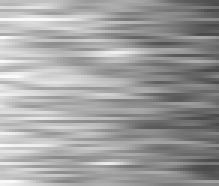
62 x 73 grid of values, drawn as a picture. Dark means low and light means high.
Slope: up to the left. Average level on the scale: 60%. Grain: streaks across.
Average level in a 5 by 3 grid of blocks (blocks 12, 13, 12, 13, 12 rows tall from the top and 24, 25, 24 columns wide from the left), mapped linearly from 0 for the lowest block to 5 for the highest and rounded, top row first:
5 3 0 / 5 3 1 / 5 3 0 / 5 3 0 / 4 3 0
